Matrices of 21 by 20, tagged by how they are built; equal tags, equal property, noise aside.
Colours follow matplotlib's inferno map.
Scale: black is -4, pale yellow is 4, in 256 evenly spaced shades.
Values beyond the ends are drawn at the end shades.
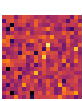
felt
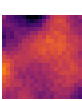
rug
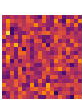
felt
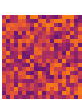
felt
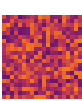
felt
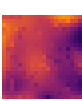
rug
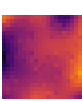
rug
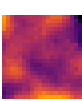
rug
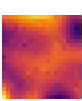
rug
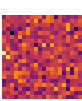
felt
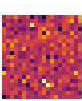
felt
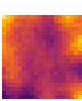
rug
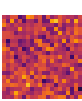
felt
